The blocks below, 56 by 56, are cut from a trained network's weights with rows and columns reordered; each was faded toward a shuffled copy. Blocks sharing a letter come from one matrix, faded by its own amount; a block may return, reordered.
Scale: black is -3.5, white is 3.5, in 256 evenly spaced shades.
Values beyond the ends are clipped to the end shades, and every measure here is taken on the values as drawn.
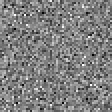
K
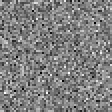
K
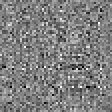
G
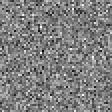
K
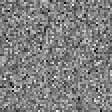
K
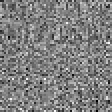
G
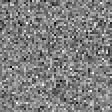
K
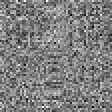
G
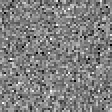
K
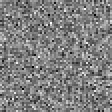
K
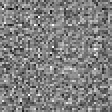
G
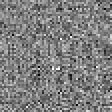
G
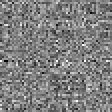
G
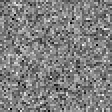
K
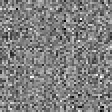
G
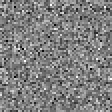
K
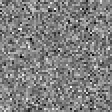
K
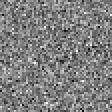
K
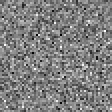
K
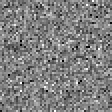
K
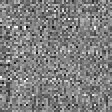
G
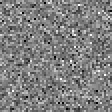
K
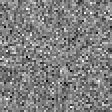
K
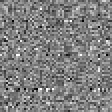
G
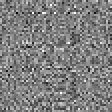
G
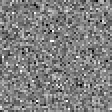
K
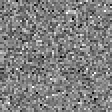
K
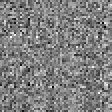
G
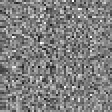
G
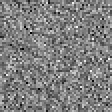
K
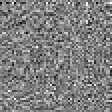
G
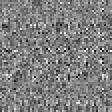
G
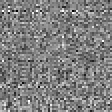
G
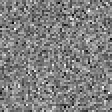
K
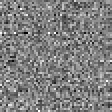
G
